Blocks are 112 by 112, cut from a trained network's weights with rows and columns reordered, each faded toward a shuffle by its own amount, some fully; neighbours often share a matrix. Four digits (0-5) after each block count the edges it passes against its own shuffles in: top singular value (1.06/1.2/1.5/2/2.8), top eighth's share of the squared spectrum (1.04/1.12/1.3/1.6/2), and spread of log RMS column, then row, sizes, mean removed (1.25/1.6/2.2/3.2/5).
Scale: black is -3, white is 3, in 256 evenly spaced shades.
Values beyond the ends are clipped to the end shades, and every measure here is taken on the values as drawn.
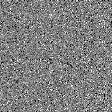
3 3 2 1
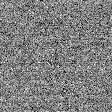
1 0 0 0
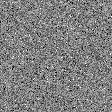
0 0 0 0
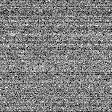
4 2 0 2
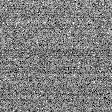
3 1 0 0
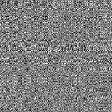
4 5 2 4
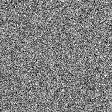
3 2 0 0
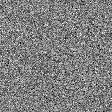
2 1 0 0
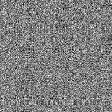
4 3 1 2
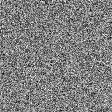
2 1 0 0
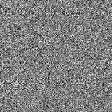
4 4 0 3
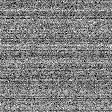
4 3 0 2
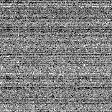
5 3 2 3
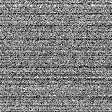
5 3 1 2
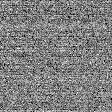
3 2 0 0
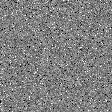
1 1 0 1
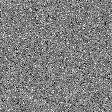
0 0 0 0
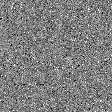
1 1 0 0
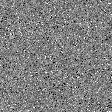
1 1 0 1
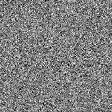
3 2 0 1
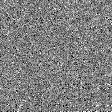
3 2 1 2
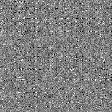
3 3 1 3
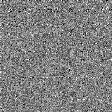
3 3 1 2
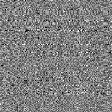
4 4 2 3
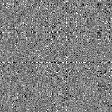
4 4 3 2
